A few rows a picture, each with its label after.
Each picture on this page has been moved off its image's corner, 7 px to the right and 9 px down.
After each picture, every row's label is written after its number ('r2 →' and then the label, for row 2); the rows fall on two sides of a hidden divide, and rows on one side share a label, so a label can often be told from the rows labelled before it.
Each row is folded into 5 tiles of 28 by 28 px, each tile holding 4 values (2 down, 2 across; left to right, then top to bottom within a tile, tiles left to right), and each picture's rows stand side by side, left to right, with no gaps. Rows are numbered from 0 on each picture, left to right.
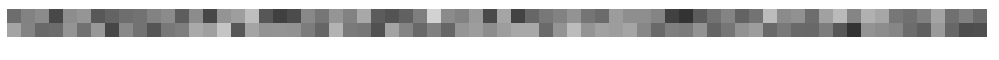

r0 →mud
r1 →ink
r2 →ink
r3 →ink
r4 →ink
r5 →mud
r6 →mud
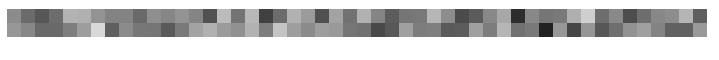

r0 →mud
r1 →ink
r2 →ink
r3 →ink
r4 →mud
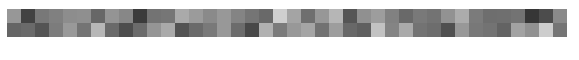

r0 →mud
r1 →mud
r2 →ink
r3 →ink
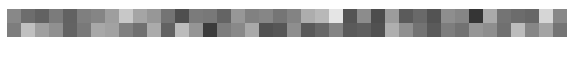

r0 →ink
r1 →ink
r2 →ink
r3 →mud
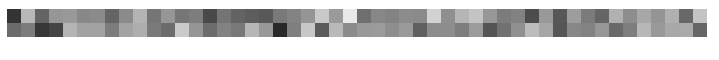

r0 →mud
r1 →ink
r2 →mud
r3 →ink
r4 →ink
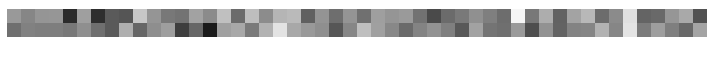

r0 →ink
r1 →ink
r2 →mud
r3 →mud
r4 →mud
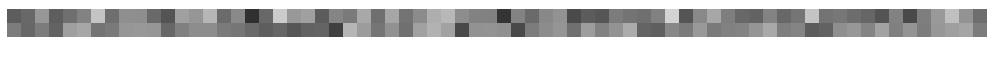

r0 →mud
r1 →mud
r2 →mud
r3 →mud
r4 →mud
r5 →mud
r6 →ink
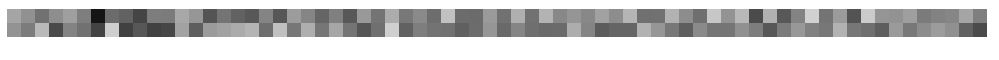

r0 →ink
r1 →ink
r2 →ink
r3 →mud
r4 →mud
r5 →mud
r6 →mud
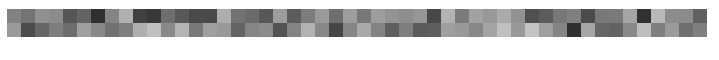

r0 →ink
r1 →ink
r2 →mud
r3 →ink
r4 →mud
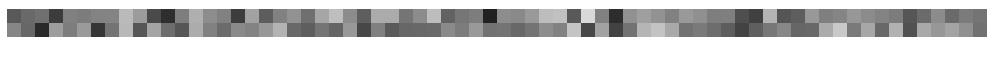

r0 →mud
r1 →ink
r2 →mud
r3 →ink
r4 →mud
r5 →mud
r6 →ink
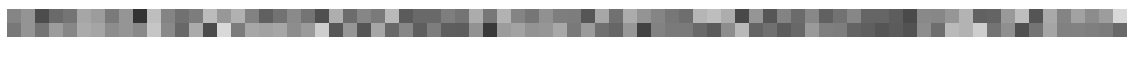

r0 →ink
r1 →ink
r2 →ink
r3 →ink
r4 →mud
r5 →ink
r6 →ink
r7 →mud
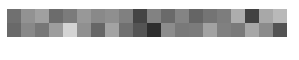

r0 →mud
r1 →mud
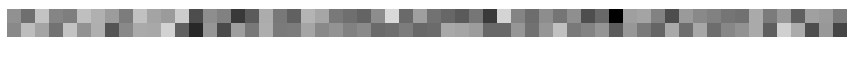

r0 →mud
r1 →mud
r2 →mud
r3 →ink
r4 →mud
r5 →ink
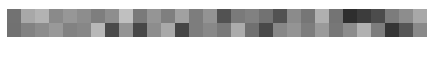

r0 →mud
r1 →mud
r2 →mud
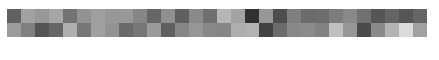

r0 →mud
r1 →ink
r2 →ink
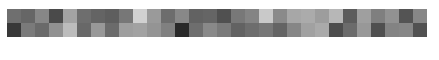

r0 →mud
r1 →mud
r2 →ink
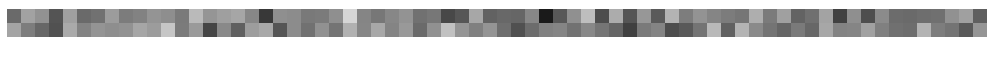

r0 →mud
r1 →ink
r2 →mud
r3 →ink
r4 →ink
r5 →ink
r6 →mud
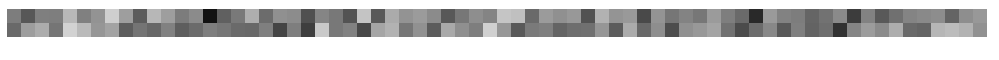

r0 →mud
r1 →ink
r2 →ink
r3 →mud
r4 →mud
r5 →mud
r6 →ink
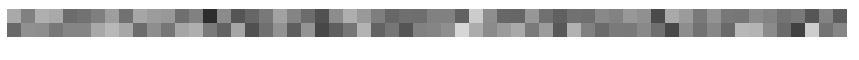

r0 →ink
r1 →ink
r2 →mud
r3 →ink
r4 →mud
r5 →ink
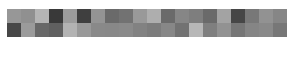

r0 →mud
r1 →ink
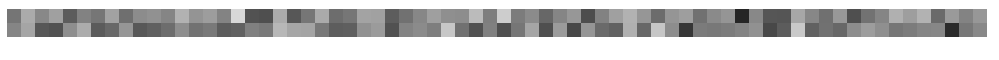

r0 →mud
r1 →mud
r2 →mud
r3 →ink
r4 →mud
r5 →ink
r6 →mud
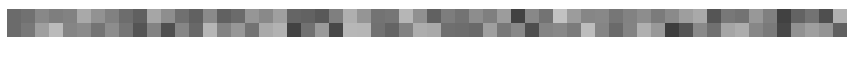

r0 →ink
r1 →mud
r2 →mud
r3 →mud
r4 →mud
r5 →ink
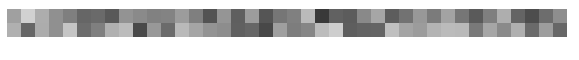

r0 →ink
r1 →ink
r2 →ink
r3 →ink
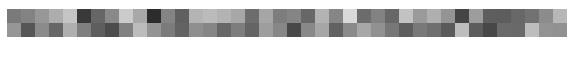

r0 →mud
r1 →mud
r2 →mud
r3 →ink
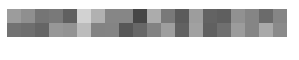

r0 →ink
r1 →ink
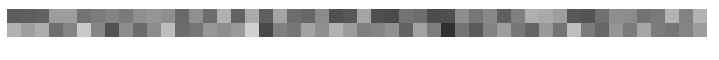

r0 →mud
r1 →ink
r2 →ink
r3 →mud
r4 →mud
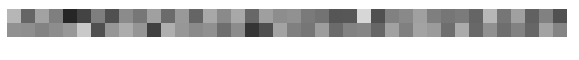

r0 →ink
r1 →mud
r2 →ink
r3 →mud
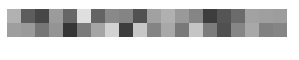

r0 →ink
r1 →ink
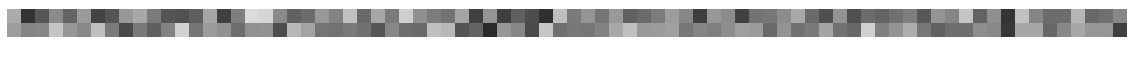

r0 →ink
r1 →mud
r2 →mud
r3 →mud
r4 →ink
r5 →ink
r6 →mud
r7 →ink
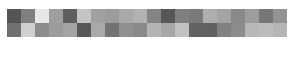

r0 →mud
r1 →ink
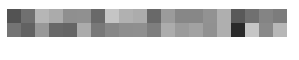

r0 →mud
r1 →ink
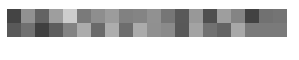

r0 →mud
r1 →ink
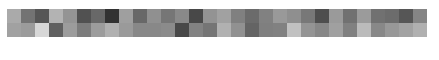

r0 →ink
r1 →mud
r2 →ink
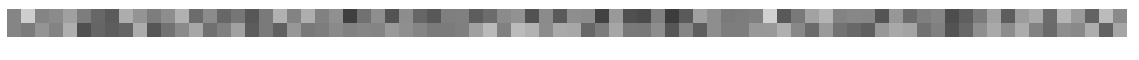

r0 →mud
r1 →mud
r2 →ink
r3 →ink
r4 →ink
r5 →mud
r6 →ink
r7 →ink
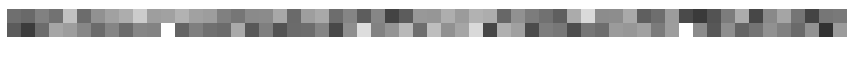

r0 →mud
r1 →mud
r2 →mud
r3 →ink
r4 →ink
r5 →mud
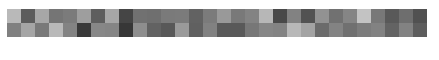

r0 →ink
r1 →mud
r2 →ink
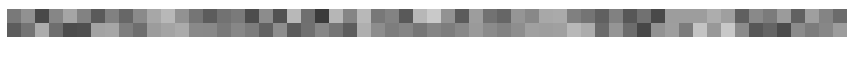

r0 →ink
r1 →ink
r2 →ink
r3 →ink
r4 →ink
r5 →ink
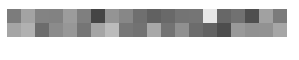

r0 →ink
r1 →mud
